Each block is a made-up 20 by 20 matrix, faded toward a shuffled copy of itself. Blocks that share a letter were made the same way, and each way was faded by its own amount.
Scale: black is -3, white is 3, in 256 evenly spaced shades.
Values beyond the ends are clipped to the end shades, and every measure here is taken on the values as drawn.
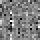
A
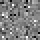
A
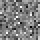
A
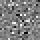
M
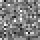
A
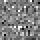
M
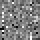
A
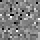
M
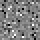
M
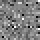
M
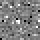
M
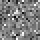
A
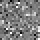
M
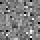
A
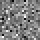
A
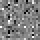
A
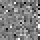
A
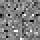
M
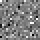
M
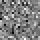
A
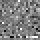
M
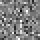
A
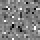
M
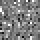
M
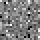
A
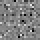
M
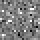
M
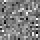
A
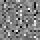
A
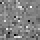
M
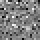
M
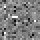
A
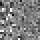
A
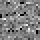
M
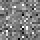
A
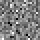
A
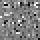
M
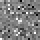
M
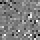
M
